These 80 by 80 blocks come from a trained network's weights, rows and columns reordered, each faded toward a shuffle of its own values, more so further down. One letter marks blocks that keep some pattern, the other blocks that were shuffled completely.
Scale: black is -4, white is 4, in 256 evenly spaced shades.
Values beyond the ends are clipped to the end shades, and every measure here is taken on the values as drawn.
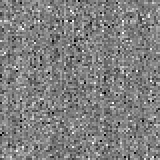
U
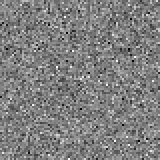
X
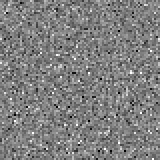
X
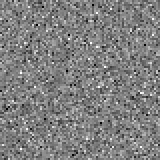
X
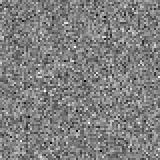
X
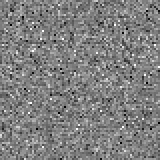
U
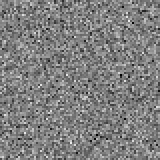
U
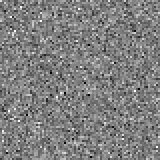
X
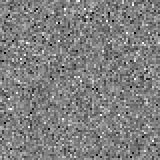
X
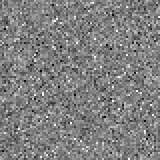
X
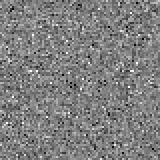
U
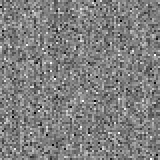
U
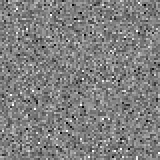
X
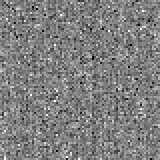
U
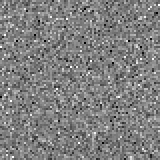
X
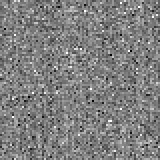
U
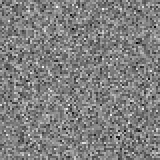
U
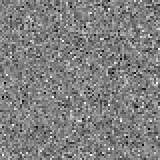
X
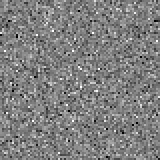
X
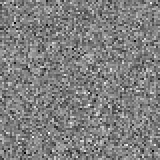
X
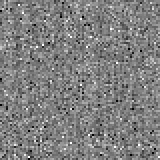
U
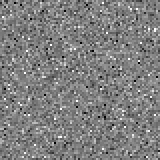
X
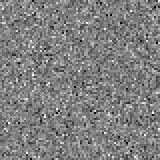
X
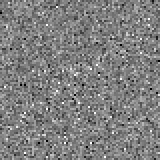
X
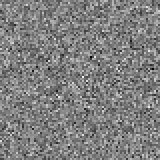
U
